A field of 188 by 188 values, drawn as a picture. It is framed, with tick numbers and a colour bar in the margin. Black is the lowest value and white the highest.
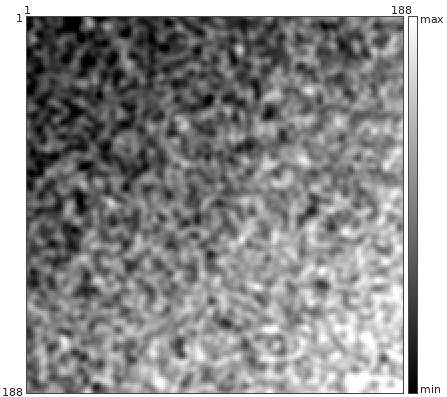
Slope: up to the bottom right. Odd rows or columns: none. Lone odd cells: none. Ninth with the lowest average: top left. Stripes: none.
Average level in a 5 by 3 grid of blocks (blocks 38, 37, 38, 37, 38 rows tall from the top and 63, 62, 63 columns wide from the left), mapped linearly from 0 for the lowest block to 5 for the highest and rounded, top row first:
0 1 2 | 0 2 3 | 1 2 3 | 2 3 4 | 3 4 5
